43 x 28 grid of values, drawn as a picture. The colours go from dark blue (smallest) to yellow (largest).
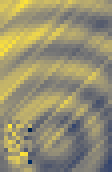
Histogram: bell-shaped. Rings: centred on the bottom middle. Odd patch: rougher, in the bottom left. Roughest part: bottom left. Ninth with the highest average: top left. Slope: up to the top left.
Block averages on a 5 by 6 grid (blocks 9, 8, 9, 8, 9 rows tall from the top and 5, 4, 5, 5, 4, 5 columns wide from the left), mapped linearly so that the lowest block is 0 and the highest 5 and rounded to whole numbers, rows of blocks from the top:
5 4 4 3 2 1 | 5 4 3 2 2 2 | 4 3 3 3 2 2 | 3 3 2 1 2 1 | 3 2 1 0 0 0
